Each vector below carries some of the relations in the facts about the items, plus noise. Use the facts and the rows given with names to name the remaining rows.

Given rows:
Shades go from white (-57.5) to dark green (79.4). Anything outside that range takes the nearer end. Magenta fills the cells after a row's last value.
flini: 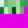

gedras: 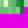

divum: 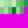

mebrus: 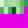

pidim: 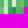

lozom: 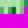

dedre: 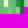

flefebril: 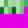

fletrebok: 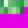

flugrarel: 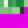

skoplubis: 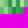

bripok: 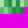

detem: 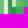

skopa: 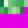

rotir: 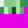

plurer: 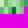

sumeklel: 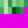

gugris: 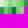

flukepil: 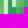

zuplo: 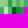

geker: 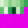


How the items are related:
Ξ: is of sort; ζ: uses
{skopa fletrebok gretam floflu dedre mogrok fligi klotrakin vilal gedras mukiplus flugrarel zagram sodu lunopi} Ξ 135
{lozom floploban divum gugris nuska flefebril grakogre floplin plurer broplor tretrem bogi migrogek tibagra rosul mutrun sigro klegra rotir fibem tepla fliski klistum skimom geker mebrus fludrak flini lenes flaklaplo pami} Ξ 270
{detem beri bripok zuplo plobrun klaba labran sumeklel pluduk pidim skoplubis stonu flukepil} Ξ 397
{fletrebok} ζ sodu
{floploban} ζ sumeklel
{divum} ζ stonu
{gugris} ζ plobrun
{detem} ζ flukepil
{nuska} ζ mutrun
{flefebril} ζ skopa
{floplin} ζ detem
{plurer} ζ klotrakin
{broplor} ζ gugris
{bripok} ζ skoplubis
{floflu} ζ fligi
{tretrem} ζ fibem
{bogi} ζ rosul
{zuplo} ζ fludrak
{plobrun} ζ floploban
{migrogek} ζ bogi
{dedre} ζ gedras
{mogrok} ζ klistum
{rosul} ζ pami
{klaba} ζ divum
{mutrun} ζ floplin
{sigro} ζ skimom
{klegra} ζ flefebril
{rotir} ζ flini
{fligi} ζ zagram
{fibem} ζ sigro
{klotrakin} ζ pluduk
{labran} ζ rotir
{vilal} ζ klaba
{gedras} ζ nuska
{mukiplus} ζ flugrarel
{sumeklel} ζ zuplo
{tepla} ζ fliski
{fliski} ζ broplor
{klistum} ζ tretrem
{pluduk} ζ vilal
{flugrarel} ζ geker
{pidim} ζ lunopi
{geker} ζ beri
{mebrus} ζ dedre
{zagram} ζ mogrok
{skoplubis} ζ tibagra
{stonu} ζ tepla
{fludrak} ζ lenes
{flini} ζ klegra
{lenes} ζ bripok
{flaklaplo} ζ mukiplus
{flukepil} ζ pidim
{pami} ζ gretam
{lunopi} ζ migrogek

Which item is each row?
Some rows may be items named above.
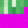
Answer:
pidim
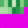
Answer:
klaba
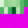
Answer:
flaklaplo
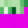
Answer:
sigro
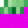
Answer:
lenes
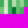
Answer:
beri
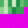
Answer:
stonu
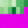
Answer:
divum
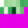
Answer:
nuska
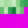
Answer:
tepla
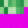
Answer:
klotrakin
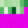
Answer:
sigro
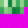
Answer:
plobrun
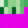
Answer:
klegra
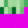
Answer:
flefebril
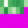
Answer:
mogrok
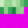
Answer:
broplor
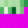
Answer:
sigro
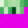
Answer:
mebrus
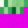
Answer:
lenes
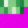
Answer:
lunopi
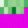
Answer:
klistum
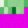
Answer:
klistum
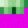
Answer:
floploban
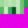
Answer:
skimom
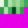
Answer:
fludrak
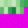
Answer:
tepla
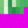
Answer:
detem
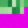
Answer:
pluduk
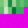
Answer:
labran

